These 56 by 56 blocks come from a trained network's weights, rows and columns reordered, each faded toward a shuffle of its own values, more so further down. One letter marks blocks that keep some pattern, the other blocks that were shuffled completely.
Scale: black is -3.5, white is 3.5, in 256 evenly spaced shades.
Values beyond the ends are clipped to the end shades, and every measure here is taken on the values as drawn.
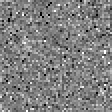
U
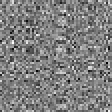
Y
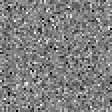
U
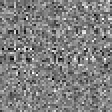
Y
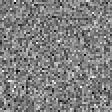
U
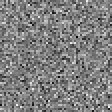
U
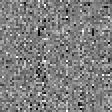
Y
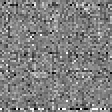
Y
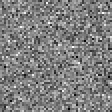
U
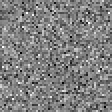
U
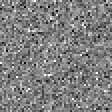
U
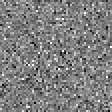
U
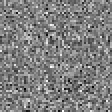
Y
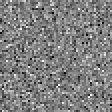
U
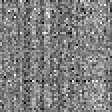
Y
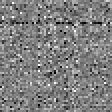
Y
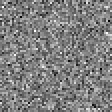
U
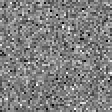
U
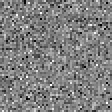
U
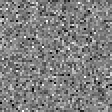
U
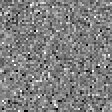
U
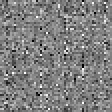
Y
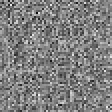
Y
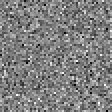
U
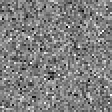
U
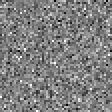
U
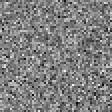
U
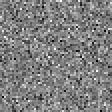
U
